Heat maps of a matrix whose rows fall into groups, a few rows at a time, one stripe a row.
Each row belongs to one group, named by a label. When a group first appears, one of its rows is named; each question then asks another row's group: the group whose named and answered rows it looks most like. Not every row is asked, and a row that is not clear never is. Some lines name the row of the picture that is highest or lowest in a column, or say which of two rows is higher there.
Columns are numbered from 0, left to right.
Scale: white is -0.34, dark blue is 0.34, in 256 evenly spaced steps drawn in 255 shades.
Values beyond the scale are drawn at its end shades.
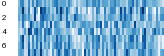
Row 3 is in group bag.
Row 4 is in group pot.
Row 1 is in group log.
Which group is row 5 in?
log
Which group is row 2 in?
log
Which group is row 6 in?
log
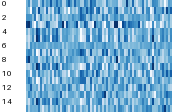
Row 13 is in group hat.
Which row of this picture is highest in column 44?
3
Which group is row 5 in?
pot
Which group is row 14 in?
pot
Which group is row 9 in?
pot
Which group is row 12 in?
log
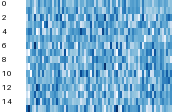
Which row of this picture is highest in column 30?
10
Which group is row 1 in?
bag
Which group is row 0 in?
bag
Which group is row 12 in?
pot
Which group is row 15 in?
bag
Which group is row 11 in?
hat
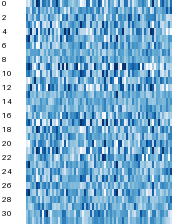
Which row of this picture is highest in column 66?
17
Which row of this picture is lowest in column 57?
9
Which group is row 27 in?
bag
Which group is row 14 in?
hat
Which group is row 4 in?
log
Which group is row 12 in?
log
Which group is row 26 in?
pot
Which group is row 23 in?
bag
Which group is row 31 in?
log
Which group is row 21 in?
pot
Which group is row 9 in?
bag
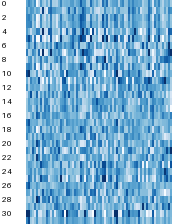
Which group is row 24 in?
hat
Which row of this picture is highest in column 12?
7
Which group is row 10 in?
bag
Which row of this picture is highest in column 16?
21
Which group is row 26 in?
bag
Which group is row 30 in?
bag
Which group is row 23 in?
hat
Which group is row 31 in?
bag
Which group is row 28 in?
pot
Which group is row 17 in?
bag
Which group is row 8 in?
hat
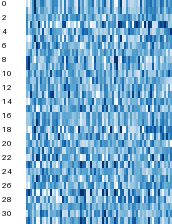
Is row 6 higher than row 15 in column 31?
Yes
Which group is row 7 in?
log
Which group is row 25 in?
pot
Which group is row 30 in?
hat
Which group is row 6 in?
pot
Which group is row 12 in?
log
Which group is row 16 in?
pot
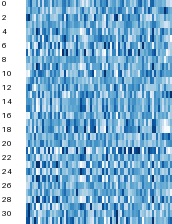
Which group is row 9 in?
pot
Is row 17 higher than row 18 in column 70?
Yes
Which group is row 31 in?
bag
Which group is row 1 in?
hat
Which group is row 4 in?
pot
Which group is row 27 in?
log
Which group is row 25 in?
pot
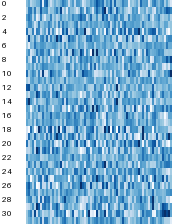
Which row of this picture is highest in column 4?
30
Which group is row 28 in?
log
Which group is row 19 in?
hat
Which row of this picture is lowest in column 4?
18
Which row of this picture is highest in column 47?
4
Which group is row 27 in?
bag
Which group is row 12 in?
bag
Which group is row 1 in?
hat
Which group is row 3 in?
bag
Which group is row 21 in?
pot
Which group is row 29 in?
pot
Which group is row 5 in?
hat
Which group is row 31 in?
log
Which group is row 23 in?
hat
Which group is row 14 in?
bag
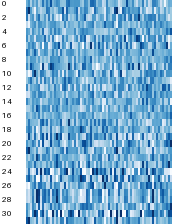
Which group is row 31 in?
bag
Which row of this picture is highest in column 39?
26
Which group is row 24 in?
log
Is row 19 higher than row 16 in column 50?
Yes
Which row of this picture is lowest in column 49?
30
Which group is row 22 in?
pot
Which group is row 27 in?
pot
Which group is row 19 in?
hat
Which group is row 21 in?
bag
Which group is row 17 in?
hat
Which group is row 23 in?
hat
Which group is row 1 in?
bag
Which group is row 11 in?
log
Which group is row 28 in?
pot
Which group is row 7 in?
bag
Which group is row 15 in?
pot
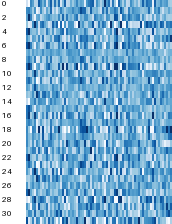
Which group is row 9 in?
bag
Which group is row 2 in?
bag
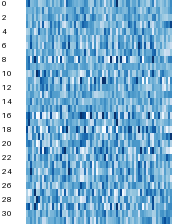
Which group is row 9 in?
bag
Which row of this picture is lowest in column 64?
22
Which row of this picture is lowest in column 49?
8
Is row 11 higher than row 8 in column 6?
Yes
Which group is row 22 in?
hat
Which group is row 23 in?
log
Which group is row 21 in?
log
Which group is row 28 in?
pot
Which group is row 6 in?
log
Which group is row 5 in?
log
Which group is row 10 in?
pot
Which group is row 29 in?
bag
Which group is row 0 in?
bag
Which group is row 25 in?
log
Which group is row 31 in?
hat
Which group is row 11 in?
hat
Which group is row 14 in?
log
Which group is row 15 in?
hat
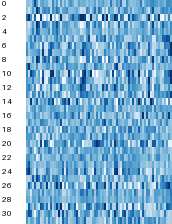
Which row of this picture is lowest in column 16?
14
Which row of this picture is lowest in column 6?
2
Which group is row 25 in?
pot
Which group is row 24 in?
bag
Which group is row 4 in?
pot
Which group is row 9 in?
bag
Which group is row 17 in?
hat
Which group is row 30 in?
bag
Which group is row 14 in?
log
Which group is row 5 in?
hat
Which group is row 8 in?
pot
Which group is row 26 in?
hat
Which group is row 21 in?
bag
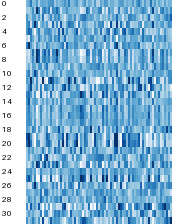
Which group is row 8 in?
pot
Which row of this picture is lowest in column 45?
5
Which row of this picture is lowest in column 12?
29
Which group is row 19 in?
bag
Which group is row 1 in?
pot
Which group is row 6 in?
bag
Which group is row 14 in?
bag
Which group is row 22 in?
log
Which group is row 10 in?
bag
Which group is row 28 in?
hat
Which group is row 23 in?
pot
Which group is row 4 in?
bag
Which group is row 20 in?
bag
